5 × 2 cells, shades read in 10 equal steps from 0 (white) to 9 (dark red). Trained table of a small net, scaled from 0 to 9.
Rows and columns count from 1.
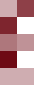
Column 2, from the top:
7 0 4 0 3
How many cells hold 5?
1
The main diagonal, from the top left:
3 0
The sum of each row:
10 8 9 9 6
